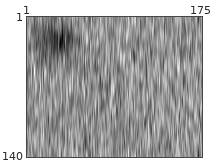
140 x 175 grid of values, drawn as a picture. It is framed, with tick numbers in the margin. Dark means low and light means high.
Mirror symmetry: none. Grain: streaks running down. Dips: one, in the top left. Ninth with the lowest average: top left.
